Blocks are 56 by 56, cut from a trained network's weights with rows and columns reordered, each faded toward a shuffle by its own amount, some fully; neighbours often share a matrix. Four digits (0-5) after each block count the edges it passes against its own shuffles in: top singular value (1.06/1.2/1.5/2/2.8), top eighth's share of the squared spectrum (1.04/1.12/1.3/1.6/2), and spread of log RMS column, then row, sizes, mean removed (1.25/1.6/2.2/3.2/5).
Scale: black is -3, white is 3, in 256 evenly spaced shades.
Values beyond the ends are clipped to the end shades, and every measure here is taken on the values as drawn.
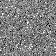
0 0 0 0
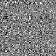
3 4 2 2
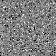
2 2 0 0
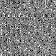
3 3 1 1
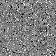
2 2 0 0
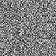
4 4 1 1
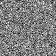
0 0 0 0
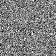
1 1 0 0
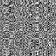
4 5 2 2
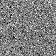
1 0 0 0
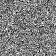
1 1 0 0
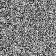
2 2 0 0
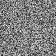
0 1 0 0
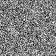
0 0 0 0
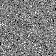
0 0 0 0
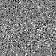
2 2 0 2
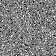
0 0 0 0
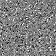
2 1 0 0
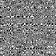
4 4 2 3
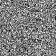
2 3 0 0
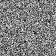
0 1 0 0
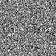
2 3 0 1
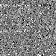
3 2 0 1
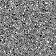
1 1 0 0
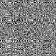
4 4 1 3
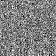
3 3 0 1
